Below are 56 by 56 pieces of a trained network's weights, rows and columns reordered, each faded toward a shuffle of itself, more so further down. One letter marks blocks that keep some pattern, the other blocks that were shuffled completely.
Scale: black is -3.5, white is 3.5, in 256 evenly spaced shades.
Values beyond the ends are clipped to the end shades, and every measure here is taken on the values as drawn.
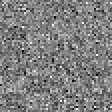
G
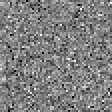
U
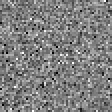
U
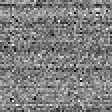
G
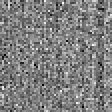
G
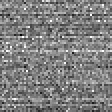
G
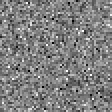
U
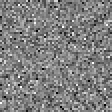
U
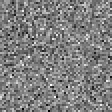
U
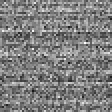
G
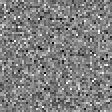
U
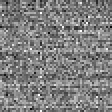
G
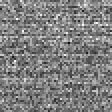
G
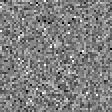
U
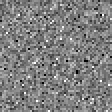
U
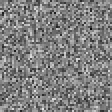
G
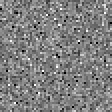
U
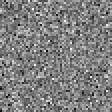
U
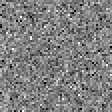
U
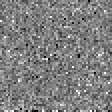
G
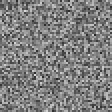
U
